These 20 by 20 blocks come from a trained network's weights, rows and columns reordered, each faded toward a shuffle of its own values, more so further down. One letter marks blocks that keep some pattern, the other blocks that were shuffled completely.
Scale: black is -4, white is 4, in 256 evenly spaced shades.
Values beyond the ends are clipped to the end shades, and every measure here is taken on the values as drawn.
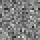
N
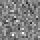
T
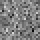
T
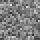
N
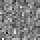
N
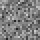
T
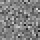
T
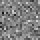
T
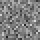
T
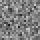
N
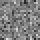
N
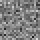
N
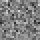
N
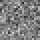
T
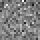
T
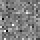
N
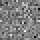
T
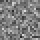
N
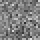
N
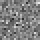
T
